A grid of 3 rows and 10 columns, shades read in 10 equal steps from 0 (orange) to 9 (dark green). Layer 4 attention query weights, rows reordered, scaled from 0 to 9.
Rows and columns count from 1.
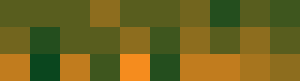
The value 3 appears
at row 3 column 9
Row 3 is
2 9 2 7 0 8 2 2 3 4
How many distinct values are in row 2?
5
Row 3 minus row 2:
-3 1 -4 1 -4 1 -2 -4 -1 -2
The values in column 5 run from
0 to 6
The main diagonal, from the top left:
6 8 2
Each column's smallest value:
2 6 2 4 0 6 2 2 3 4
